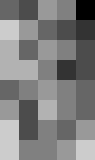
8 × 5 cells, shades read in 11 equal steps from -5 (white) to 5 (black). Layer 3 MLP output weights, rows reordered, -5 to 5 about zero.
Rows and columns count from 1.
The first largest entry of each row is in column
5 5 5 4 1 2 2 2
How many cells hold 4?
0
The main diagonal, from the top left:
1 -1 -1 3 1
